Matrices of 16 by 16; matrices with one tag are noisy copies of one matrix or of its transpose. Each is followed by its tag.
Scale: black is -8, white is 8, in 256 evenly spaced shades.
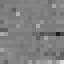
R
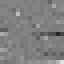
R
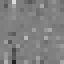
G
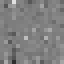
G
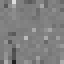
G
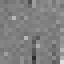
R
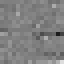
R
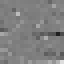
R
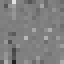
G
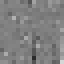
R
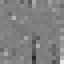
R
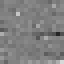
R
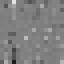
G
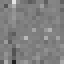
G
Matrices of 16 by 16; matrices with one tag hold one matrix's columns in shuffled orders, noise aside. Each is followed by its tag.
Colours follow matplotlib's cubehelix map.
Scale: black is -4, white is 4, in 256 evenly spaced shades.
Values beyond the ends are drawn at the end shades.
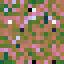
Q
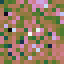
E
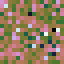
E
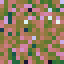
Q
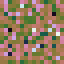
E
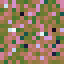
E
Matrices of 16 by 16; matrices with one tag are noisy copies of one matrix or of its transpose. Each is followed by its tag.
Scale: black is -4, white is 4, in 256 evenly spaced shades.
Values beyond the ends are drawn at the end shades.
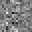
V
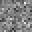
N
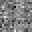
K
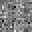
K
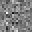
V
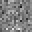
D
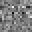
V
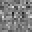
V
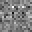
V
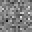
D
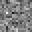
V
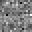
K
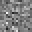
V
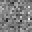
D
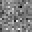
D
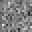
N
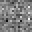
D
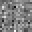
K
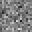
D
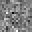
V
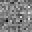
D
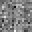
K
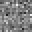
K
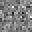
V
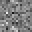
V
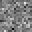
N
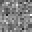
K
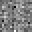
K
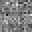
K
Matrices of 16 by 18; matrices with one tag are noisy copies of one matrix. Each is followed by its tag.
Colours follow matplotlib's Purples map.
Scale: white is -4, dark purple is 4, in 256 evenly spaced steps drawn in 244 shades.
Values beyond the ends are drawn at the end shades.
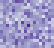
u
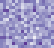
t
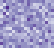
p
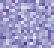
t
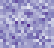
u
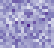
u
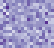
p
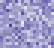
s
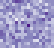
u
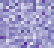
t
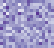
p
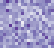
s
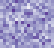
u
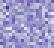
p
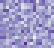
t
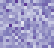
s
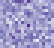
u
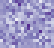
u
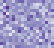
p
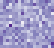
s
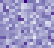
t
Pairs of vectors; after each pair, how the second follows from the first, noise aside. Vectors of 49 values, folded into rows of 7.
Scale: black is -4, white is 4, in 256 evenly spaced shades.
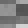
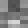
wrapped around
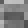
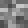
wrapped around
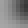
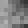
wrapped around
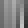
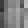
wrapped around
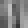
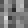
wrapped around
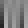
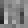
wrapped around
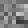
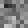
wrapped around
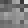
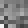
reversed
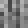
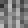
negated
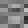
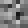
wrapped around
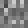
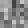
sign-scrambled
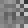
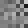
negated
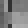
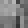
reversed
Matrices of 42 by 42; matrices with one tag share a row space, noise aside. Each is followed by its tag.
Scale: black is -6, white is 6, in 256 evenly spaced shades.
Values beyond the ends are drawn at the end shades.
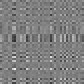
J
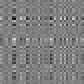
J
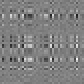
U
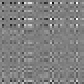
U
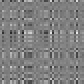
U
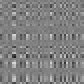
J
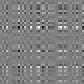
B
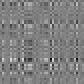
U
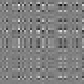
B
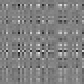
B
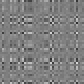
U
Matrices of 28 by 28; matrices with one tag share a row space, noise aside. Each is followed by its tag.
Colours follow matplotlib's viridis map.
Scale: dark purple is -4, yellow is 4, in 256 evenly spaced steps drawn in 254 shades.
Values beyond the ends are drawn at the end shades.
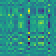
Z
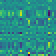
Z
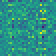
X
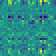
X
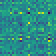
Z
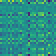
Z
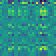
X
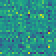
Z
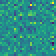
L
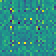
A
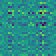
X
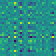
L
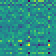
Z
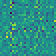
A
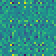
A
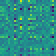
L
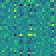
L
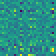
L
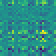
X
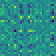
L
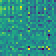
Z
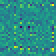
L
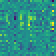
L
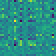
L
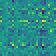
X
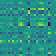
Z
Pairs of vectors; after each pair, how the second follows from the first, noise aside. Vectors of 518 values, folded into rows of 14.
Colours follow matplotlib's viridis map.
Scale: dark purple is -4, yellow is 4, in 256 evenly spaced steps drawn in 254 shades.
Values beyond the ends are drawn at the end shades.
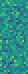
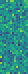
shuffled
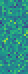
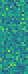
shuffled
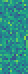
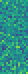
shuffled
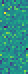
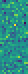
shuffled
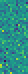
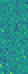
shrunk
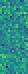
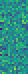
shuffled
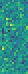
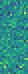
shuffled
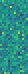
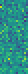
shuffled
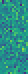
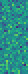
shuffled
